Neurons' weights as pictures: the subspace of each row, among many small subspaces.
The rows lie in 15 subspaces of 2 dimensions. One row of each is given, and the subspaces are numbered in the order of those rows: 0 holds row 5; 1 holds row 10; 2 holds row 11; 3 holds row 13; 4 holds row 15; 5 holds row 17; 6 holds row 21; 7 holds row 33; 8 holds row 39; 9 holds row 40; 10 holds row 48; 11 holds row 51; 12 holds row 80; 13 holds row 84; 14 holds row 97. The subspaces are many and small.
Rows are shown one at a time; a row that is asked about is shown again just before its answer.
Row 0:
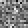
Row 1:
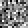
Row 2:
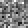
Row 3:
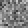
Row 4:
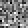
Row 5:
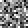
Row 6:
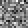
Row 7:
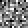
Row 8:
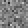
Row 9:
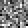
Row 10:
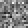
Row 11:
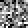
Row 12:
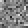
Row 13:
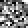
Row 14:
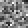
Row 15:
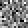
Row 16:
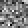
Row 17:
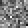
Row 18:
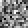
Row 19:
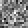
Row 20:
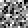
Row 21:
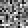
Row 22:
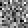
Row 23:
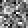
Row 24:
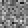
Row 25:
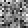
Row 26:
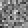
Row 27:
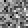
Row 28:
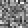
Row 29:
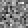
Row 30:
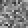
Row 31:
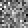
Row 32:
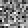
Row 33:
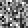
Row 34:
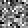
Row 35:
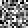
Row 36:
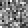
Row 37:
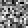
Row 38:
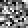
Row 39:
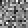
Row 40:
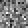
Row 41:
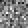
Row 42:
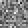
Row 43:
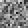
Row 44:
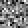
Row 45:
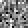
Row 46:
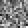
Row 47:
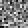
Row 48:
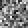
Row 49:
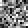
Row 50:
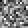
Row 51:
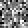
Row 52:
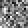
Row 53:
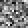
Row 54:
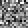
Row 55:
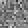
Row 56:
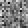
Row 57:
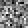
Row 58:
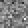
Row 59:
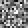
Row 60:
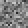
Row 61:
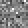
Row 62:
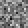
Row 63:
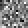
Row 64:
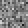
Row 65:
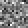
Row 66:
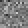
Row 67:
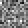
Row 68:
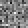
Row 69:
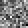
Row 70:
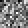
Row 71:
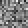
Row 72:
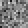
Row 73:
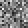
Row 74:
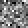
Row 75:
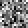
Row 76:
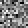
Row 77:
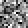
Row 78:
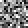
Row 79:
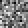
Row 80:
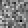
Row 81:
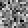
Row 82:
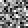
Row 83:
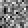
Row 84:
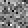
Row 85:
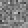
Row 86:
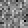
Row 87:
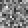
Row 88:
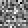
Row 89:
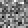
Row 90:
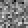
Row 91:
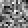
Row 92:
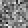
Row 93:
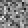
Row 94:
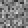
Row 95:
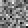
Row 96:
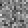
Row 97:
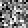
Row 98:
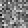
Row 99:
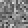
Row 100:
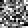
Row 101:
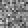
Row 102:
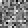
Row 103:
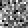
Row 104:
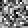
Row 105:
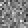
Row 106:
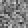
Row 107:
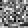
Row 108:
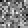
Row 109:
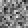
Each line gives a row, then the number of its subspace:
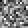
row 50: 0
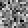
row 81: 11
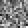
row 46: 5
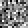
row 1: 7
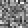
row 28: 3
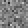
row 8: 13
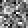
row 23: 12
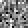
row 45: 9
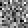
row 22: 4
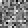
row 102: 8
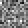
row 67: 8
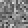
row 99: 1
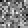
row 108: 11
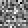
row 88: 1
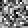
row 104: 0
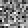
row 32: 6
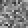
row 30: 13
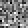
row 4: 6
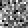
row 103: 10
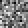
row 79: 12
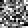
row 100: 6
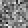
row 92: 13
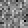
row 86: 11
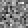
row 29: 9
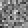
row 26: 10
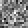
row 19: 0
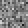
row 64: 12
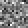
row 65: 3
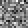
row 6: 8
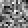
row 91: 3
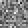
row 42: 1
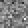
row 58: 1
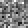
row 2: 2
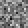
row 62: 7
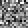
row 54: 8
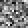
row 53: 3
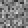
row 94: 2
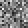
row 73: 4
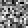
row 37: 9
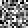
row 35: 8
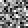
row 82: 0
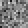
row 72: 7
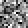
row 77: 12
